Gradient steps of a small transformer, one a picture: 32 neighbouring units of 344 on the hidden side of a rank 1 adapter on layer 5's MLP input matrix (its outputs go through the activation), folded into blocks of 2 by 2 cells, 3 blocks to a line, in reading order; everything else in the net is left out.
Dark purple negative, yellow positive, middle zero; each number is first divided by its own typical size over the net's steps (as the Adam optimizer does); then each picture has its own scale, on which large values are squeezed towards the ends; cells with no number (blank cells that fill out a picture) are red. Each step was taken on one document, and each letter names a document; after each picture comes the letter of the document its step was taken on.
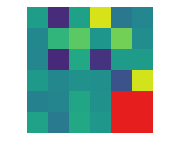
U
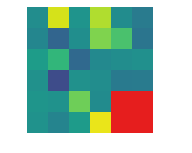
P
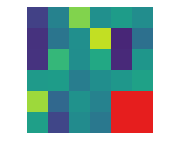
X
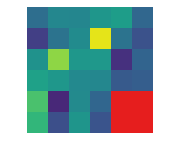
X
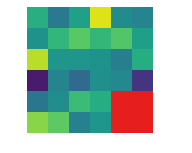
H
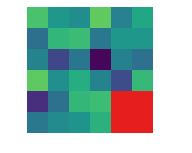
U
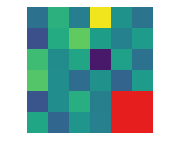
U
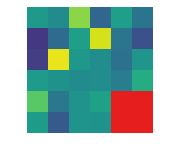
X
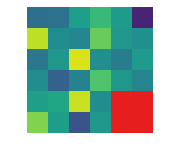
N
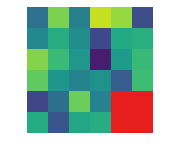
U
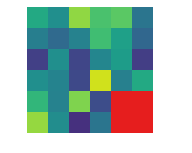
N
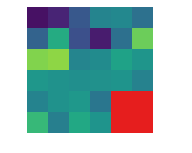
U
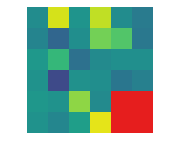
P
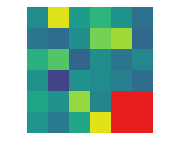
P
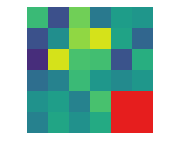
X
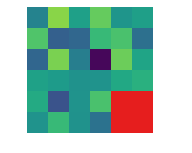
U
